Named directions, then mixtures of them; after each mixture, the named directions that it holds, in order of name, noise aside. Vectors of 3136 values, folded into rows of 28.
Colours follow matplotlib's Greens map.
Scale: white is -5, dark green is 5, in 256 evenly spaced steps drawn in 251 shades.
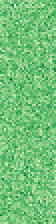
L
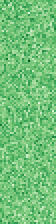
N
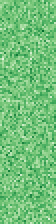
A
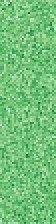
N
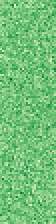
L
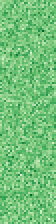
A, L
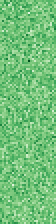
N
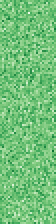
A, N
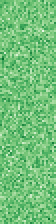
A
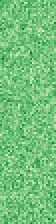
A, L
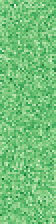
L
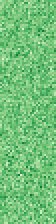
A, L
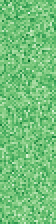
N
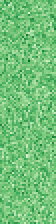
N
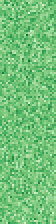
L, N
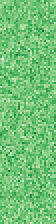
A
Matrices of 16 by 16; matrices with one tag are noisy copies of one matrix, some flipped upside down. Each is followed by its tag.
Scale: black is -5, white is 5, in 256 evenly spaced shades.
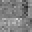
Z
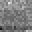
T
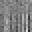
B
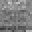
T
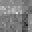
Z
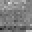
T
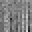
B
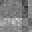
Z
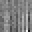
B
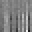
B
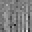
B
